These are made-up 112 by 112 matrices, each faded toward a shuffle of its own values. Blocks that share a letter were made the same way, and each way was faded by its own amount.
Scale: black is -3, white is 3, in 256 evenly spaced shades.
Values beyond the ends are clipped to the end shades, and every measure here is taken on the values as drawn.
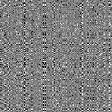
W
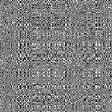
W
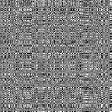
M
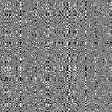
W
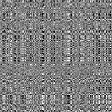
M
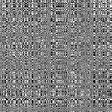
M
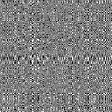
W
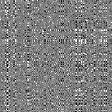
W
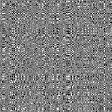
W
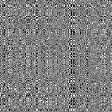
W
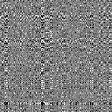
W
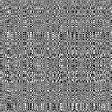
M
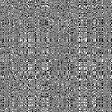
W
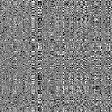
W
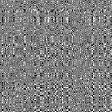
W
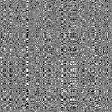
W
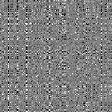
W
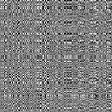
M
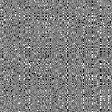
W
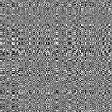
M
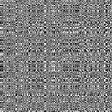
M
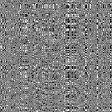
W
